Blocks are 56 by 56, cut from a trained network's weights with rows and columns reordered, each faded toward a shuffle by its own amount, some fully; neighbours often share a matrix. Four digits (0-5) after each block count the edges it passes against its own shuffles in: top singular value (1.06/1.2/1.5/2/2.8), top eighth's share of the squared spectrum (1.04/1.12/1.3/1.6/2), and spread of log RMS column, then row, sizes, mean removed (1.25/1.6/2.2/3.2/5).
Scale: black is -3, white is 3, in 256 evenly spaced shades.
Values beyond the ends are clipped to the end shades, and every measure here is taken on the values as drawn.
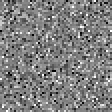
1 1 0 0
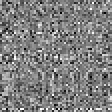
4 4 2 3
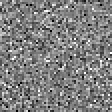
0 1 0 0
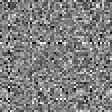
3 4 2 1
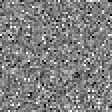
2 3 1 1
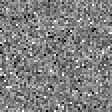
0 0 0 0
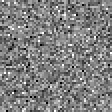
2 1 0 0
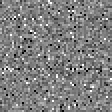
2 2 0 0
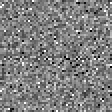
2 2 0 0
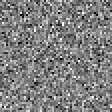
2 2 0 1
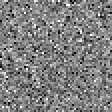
1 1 0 0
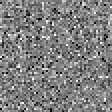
2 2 0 1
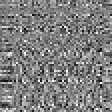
4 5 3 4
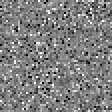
0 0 0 0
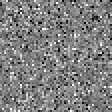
1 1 0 0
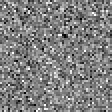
1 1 0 0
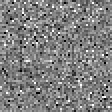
0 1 0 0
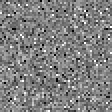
0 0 0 0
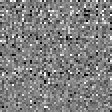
3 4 2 2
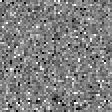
1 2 1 0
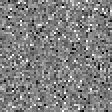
0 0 0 0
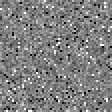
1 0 0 0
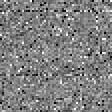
2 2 0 1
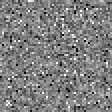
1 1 0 0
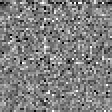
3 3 1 2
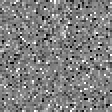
0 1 0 0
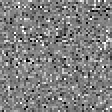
2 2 0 1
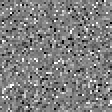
0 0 0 0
